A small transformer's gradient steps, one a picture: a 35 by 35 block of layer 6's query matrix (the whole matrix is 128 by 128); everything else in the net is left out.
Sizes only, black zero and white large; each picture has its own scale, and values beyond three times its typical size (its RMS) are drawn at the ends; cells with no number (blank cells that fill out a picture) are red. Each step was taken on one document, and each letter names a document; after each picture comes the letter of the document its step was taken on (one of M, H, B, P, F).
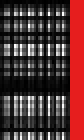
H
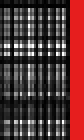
H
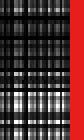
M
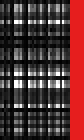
M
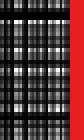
M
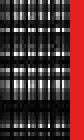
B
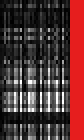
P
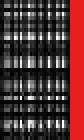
H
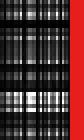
P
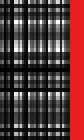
M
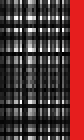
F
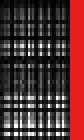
H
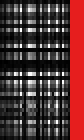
P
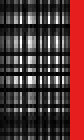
F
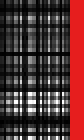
F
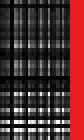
B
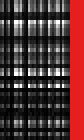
M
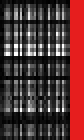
H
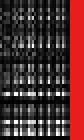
H
